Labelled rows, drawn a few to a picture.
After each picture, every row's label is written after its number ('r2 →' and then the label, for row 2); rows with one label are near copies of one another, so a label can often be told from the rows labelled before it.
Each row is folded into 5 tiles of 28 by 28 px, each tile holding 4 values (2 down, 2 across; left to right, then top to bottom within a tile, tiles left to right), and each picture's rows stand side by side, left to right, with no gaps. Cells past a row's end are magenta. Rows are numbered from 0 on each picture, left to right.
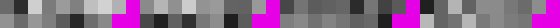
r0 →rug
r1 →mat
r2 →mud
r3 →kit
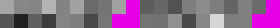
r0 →mat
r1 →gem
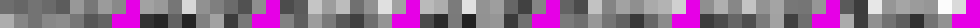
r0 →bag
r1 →mat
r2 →rug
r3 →mat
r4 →rug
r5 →mat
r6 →rug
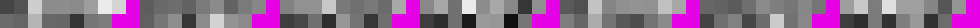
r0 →rug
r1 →gem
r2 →mat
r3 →mat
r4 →rug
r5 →gem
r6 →mat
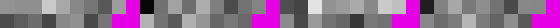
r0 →mat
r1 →kit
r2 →rug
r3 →kit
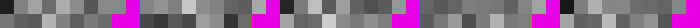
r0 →kit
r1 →mat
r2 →kit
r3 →gem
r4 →kit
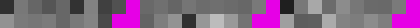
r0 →mud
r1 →gem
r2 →kit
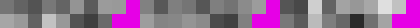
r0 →bag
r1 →bag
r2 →rug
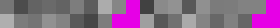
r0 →bag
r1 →kit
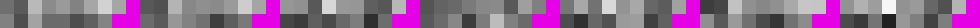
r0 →rug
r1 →rug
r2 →mat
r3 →gem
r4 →mat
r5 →rug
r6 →mat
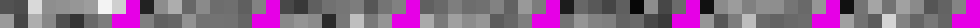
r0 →rug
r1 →kit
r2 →gem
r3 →bag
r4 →mud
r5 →kit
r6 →kit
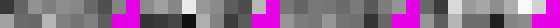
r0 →kit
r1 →mat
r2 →bag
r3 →rug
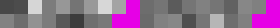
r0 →rug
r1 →gem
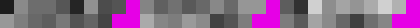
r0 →mud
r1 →bag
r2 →rug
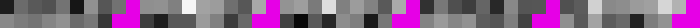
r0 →mud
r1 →mat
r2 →mat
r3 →mud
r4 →rug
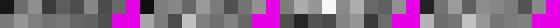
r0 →mud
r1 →kit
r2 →mat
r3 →kit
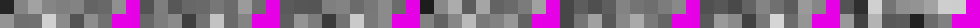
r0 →kit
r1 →gem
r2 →gem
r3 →kit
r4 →gem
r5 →gem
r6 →rug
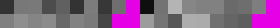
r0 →mud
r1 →kit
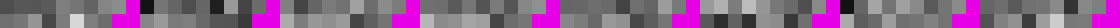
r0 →gem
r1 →mud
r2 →bag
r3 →bag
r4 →bag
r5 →mat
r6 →kit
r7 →gem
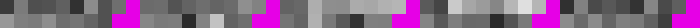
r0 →mud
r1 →gem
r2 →rug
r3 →rug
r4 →mud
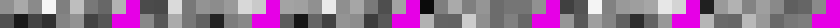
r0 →mat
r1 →rug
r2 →mat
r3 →kit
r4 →rug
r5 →kit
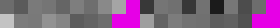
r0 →bag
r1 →mud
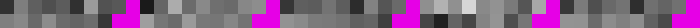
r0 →mud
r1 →kit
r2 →mud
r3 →mat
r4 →mud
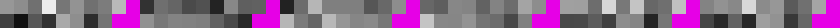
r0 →mat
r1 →mud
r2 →kit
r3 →bag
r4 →mat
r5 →mat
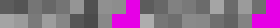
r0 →bag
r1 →bag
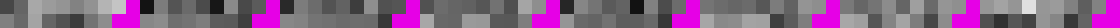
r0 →rug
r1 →mud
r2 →mud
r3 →bag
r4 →mud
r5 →bag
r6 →bag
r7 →mat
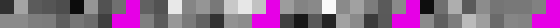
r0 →mud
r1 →rug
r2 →mat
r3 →kit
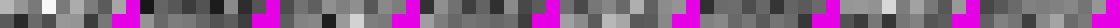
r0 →mat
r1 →mud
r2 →gem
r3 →mud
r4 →bag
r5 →mud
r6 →mat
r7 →gem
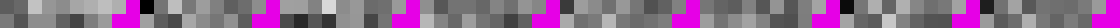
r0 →rug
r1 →kit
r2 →mat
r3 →bag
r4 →kit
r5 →bag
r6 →kit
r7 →kit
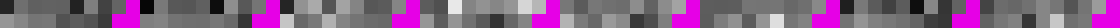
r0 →mud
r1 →mud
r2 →kit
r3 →rug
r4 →bag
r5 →gem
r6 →mud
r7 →gem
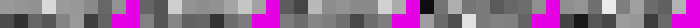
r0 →mat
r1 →rug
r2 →rug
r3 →kit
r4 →mat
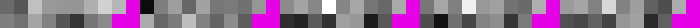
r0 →rug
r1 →kit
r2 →mat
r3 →mat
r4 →mat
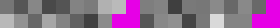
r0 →bag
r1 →gem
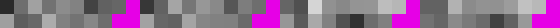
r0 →kit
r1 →kit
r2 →rug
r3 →rug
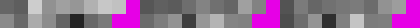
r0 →rug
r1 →gem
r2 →gem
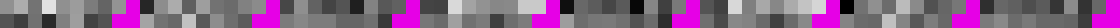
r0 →mat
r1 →kit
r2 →mud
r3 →rug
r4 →mud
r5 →rug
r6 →kit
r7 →mud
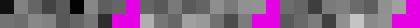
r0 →mud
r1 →bag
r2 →gem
